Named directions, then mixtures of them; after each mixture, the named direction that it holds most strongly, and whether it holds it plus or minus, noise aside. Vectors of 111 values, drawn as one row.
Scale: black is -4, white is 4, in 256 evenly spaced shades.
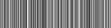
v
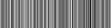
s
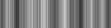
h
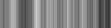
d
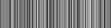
s, minus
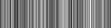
s, minus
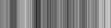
d, minus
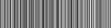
s, minus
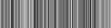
s, plus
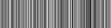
s, plus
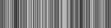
h, plus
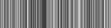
v, plus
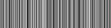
v, minus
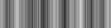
h, minus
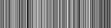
v, minus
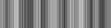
h, minus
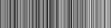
s, minus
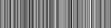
s, minus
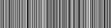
v, minus
